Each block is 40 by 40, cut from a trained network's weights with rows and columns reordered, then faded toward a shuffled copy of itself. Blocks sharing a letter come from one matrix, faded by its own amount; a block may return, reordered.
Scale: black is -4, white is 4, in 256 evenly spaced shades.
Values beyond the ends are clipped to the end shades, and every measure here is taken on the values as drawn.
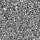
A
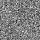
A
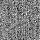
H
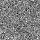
A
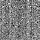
H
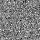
A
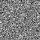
A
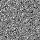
A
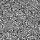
A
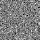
A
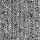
H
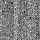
H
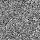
A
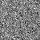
A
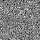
A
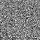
A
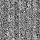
H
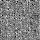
H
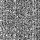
H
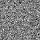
A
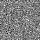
A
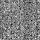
H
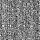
H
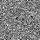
A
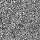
A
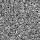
A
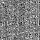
H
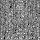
H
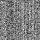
H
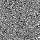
A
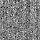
H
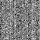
H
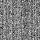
H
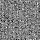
H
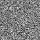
A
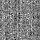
H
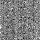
H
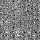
H
